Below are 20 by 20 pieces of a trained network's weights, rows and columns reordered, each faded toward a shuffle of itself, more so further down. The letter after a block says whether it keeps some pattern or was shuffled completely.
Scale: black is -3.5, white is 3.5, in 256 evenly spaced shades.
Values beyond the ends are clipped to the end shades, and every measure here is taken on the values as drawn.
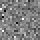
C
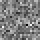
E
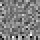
E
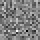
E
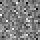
C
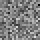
C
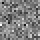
C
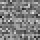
E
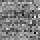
E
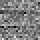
E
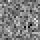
C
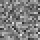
E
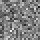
C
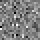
E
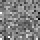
E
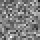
C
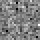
C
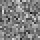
C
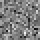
C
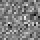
E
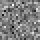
C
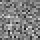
E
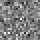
E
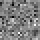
E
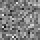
C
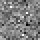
C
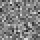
C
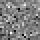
C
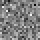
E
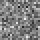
C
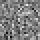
C
